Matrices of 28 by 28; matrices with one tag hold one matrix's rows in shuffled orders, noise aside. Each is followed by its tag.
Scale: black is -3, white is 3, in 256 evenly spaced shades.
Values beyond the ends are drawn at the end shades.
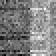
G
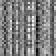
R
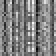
R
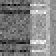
G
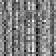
R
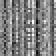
R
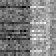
G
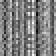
R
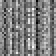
R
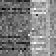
G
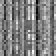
R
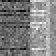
G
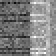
G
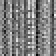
R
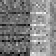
G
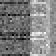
G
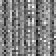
R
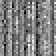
R
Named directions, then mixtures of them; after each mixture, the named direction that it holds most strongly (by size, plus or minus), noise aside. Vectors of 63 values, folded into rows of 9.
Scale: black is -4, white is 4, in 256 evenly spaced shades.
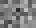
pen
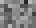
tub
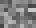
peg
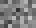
pen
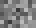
pen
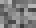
peg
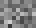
pen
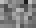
tub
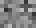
tub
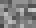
peg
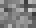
tub
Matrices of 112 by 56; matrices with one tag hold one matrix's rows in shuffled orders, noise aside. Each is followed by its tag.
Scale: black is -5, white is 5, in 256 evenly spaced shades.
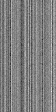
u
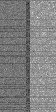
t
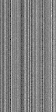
u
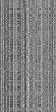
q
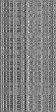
q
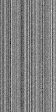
u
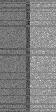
t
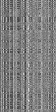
q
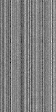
u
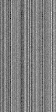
u
